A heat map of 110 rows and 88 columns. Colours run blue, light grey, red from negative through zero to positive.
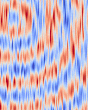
Ninth with the lowest average: middle left. Rings: centred on the top left. Slope: none.
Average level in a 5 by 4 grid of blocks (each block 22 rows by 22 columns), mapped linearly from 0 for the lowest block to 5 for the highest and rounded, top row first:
5242
3044
2312
2222
0130
